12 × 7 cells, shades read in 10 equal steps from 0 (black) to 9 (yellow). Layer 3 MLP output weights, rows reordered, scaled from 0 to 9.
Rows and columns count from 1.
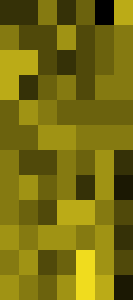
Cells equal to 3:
12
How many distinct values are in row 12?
6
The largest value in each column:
7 7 6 7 9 7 7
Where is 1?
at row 8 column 7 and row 12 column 7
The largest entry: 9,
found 2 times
